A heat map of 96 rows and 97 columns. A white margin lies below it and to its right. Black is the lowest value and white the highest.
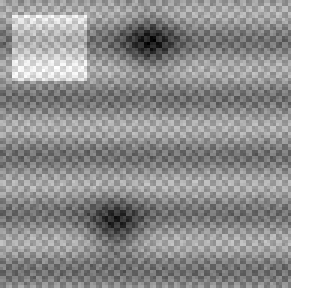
The ninth with the highest average is the top left. Horizontal stripes repeat 5 times down the table. There are two dips. An odd patch, higher than its surroundings, sits in the top left.
